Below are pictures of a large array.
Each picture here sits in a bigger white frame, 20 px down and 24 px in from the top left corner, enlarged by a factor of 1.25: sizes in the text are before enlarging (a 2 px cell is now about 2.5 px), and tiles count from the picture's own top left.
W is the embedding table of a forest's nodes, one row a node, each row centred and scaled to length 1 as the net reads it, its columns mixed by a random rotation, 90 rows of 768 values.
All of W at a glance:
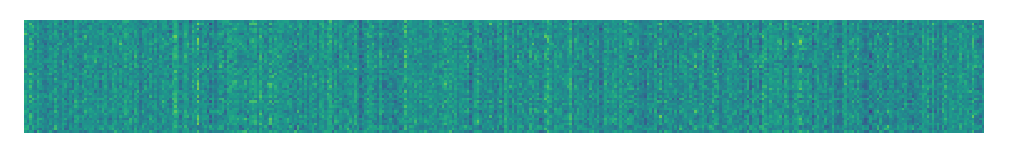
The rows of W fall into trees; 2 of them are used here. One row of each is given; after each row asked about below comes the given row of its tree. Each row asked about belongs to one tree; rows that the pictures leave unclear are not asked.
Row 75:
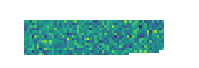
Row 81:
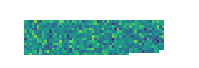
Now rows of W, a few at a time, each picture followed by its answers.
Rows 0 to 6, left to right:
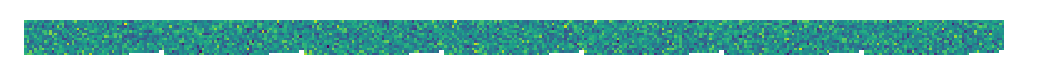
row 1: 75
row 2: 81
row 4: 81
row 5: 75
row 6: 81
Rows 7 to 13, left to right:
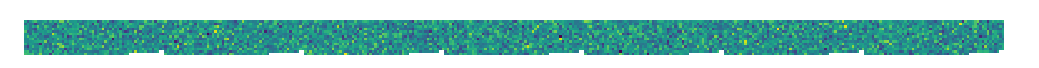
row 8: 75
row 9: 81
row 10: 75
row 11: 75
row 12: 81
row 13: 75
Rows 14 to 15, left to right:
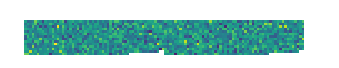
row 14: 81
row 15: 81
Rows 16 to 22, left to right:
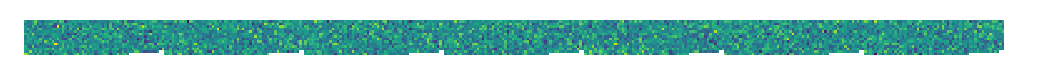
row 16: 81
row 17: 81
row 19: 81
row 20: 81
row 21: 75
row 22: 81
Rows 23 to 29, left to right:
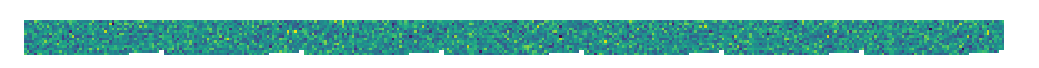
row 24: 75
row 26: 75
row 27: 81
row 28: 75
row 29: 75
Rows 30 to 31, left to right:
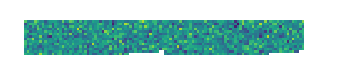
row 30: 81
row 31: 75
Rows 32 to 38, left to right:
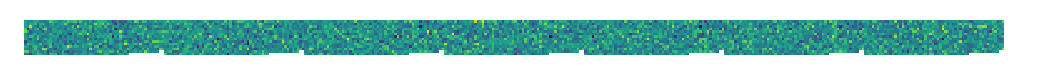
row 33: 75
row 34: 75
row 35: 81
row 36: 75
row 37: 75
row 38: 81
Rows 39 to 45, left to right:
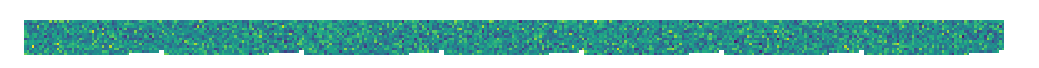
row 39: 81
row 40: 81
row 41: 75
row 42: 81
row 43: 81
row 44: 75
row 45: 81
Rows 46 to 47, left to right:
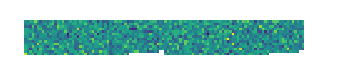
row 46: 81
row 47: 75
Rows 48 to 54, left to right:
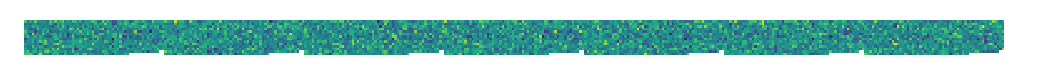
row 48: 81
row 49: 81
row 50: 81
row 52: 81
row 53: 81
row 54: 81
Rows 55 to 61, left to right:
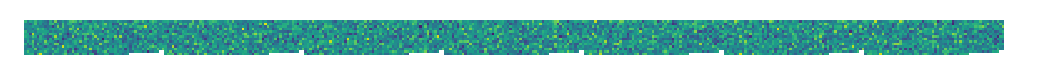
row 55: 81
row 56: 81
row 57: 75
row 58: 75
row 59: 81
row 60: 81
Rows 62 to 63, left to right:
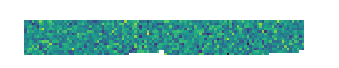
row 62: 75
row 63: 75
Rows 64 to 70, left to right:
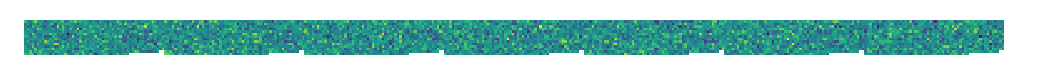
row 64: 81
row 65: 81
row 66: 81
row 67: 75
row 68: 81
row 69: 75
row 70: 75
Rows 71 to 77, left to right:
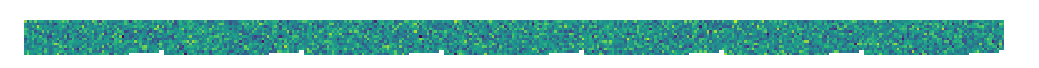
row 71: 81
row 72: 75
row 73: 75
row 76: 81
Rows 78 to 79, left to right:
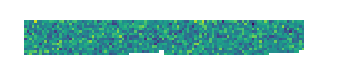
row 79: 81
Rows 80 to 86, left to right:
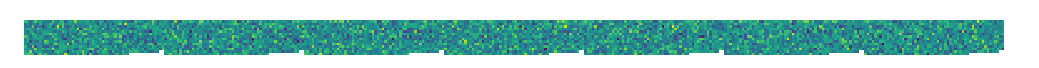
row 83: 81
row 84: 75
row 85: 75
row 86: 75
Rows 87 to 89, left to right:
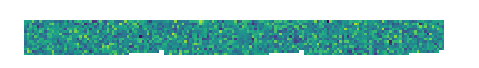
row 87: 75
